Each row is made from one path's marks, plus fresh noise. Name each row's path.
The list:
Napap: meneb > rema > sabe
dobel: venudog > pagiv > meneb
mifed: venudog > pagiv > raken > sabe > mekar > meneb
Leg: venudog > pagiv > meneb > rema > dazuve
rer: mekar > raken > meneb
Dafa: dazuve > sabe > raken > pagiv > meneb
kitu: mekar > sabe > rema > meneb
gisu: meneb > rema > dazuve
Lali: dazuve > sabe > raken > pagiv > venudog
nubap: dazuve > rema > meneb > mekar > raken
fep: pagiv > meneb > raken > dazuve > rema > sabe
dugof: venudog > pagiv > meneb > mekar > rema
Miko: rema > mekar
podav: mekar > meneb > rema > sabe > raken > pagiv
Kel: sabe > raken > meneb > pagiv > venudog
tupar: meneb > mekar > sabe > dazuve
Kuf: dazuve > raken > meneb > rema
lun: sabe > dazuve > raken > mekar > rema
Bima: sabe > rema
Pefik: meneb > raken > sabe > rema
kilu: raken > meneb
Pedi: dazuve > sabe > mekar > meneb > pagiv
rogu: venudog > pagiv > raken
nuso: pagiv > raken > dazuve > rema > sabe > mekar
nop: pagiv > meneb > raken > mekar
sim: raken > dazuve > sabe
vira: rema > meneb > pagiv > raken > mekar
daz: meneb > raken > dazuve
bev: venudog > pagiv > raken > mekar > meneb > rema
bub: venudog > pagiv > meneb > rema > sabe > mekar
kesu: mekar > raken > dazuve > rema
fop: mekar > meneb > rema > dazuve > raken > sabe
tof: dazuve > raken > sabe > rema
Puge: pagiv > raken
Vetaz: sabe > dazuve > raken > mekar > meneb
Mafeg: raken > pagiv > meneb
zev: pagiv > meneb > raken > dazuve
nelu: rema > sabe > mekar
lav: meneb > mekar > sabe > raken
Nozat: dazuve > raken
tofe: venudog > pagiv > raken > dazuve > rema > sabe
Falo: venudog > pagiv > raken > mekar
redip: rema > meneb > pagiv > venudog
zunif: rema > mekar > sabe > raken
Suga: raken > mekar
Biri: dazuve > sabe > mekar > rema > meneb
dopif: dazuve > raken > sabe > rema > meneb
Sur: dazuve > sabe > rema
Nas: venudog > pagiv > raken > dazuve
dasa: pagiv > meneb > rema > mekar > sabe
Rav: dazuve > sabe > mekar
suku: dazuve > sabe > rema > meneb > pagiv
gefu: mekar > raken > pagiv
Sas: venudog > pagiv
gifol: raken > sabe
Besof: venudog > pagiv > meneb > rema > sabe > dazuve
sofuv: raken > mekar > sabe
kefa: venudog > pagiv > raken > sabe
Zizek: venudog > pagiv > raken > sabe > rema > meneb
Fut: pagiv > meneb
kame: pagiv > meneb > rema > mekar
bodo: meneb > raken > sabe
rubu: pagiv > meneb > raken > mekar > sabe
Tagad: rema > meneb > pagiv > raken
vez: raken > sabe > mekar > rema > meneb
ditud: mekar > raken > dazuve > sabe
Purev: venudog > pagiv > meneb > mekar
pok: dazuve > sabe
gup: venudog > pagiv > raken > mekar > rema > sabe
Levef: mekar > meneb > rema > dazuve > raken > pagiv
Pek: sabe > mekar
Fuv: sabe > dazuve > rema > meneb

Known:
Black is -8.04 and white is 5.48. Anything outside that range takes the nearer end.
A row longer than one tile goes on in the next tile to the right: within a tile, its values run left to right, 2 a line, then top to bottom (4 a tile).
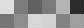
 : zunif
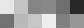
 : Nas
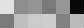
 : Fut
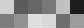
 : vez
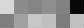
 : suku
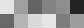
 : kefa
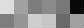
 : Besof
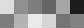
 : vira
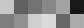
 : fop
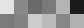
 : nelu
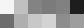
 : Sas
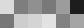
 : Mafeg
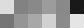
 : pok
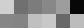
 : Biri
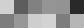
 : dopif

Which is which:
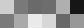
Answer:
podav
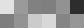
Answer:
kesu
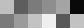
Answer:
Vetaz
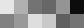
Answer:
dugof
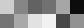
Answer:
mifed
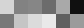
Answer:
nop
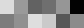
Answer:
bub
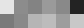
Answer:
Sur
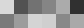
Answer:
Pefik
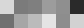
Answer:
sim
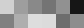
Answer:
Levef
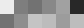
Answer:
Bima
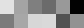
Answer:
Purev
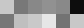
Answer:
Dafa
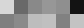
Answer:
Fuv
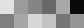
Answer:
kame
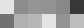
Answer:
Nozat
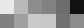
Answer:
Leg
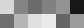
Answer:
Kel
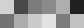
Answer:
bodo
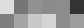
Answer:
Kuf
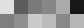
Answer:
Napap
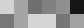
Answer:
nuso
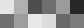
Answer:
gup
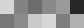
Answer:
lun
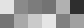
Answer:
Suga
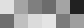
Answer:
gefu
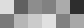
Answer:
kilu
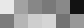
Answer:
dobel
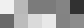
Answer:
rogu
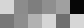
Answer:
Rav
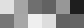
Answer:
bev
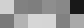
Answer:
fep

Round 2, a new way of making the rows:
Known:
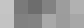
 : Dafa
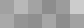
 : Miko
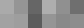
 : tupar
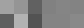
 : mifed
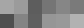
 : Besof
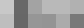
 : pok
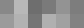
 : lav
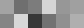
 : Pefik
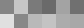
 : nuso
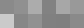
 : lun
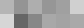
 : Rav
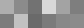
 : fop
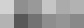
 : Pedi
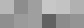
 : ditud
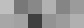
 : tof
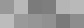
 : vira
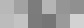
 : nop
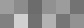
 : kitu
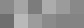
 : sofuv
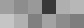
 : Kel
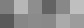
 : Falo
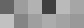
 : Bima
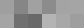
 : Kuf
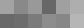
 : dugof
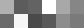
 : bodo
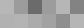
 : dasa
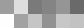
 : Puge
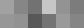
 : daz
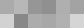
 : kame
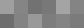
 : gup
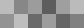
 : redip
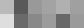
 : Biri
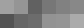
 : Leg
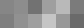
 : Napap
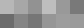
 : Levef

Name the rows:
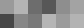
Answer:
bub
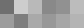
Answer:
Suga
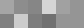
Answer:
gifol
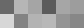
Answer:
Pek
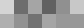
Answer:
Lali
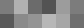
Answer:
tofe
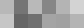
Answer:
Sur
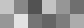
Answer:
rubu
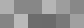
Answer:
rer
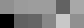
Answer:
Sas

